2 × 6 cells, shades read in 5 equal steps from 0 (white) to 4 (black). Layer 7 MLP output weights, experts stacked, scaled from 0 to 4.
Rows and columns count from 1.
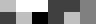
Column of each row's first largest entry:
4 3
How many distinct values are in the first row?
4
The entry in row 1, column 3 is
0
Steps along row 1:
down same up same down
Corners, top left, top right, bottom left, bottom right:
1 2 3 2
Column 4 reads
3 3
